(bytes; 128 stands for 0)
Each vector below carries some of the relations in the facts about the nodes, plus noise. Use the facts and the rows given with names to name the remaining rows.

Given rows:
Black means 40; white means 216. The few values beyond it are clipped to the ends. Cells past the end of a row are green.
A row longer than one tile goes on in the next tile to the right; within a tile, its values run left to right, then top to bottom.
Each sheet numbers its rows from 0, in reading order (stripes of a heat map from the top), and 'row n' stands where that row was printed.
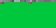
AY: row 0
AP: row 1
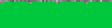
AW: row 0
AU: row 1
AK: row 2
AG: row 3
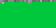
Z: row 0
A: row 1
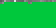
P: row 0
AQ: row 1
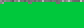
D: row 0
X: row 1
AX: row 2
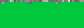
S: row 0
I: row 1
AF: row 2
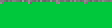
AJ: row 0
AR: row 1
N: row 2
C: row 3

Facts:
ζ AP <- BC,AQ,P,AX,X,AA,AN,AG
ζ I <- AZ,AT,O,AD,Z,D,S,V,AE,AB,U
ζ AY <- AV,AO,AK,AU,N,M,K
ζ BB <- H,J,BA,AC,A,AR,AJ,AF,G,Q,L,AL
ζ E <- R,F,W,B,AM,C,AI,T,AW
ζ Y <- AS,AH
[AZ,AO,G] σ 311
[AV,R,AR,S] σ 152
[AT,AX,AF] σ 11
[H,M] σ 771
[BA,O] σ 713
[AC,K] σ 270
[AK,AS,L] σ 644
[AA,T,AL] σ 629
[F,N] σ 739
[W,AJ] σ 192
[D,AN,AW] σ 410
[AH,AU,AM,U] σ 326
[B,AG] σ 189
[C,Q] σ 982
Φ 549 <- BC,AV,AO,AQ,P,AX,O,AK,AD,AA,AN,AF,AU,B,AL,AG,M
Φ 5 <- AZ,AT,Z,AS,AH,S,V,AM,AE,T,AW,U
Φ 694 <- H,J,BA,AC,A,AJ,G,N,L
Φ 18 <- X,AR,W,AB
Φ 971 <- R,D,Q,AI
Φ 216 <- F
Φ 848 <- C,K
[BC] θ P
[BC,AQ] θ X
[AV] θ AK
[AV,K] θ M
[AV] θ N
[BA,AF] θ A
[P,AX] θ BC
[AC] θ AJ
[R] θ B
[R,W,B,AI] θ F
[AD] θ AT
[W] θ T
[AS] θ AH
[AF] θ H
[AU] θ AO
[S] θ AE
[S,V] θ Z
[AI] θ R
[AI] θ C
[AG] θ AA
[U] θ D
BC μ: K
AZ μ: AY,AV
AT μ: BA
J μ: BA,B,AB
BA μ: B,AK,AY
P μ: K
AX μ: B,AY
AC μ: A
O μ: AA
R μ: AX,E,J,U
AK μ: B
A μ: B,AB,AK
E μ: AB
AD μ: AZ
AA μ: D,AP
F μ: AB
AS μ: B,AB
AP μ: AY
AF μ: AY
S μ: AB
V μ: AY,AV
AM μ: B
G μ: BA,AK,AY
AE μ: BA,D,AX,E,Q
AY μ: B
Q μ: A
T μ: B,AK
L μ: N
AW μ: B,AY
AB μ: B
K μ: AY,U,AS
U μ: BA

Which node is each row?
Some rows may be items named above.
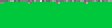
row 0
AV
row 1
AF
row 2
V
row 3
V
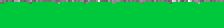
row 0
I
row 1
AP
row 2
AD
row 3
BC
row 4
AW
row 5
T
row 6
R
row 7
Z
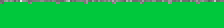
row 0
AI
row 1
AQ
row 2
AV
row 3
AZ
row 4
AB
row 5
G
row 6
A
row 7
AT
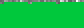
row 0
W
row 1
AD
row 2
R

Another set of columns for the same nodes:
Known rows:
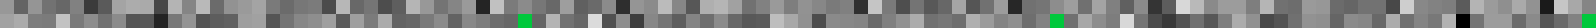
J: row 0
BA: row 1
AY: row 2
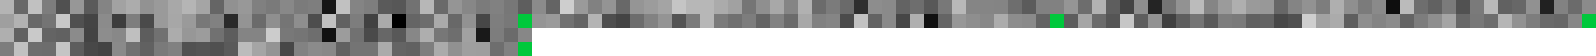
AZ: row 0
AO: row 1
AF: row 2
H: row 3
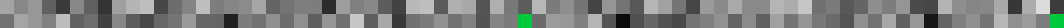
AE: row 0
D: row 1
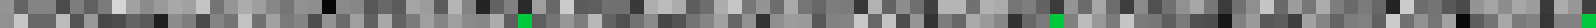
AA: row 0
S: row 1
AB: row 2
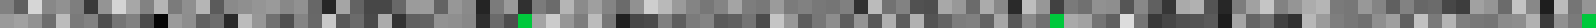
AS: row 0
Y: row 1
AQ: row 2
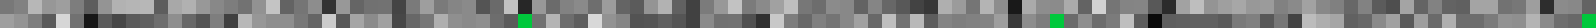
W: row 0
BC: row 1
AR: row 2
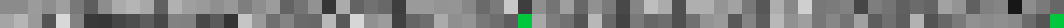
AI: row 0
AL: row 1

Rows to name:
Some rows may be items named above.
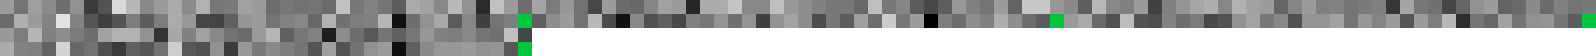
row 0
AY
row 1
U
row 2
G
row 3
C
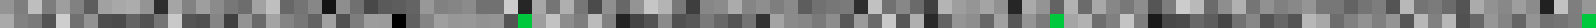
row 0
C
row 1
I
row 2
BB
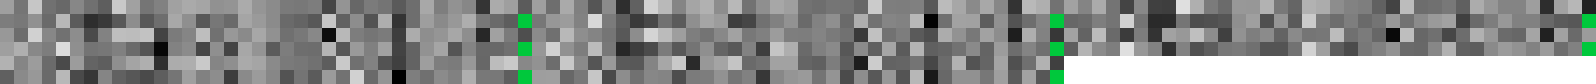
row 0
AU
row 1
AY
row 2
AW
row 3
E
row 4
Y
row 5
A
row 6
U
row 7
AT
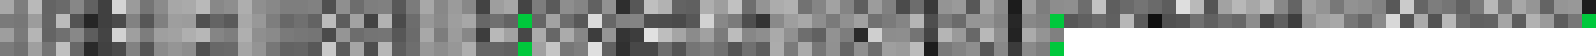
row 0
AU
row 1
AX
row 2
AV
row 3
AU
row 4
AP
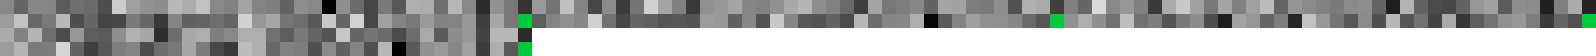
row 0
AG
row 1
AM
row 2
AS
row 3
AD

